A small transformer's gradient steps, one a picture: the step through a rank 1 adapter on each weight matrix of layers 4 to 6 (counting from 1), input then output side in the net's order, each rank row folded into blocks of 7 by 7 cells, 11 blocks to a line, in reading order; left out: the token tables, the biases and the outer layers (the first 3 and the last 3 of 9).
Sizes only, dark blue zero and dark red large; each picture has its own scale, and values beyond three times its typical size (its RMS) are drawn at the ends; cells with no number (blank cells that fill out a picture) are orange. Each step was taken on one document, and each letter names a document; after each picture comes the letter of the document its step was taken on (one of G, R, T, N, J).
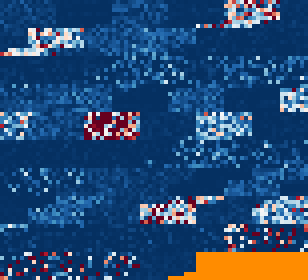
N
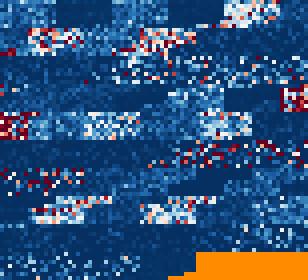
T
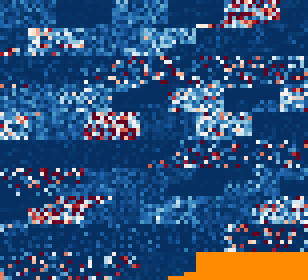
N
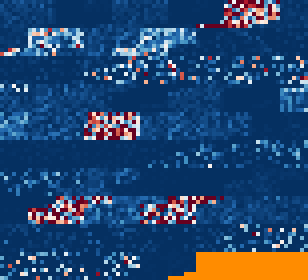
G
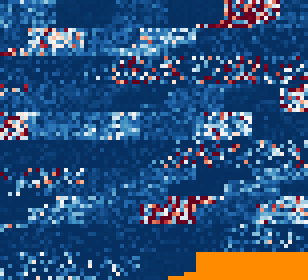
T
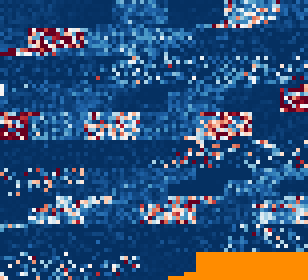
T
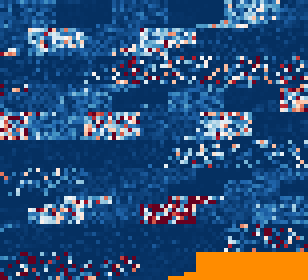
T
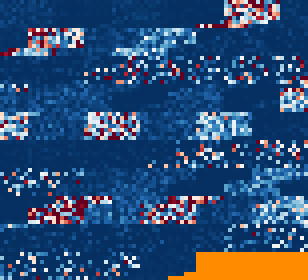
G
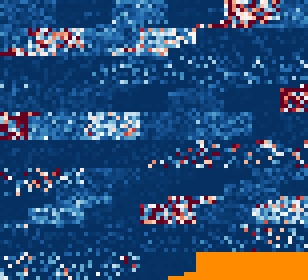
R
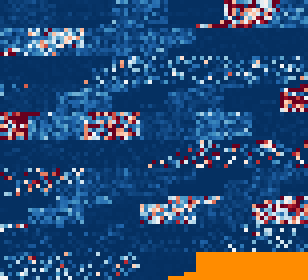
R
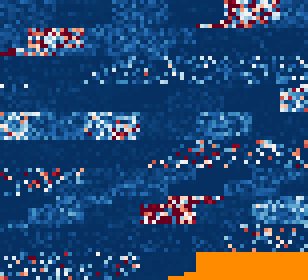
R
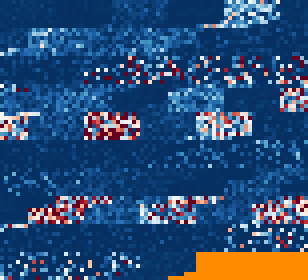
G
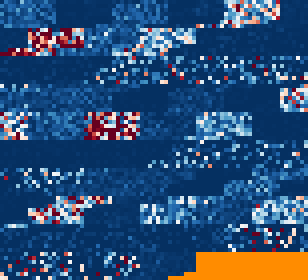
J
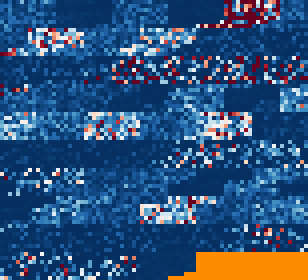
T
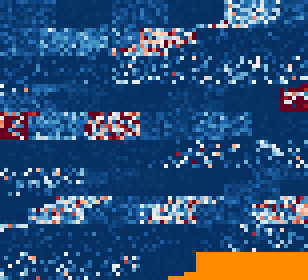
T
